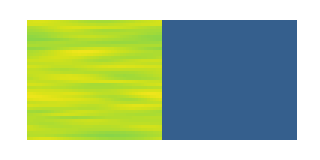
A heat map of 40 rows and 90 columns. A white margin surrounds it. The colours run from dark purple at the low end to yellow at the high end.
It is made of 1 by 2 panels. Panel 1,1: very high, streaked across, faint in contrast. Panel 1,2: low, flat.
